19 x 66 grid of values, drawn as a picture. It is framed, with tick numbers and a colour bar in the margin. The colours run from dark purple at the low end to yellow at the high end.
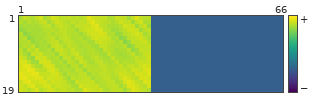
It is made of 1 by 2 panels. Panel 1,1: very high, slanting down to the right, faint in contrast. Panel 1,2: low, flat.
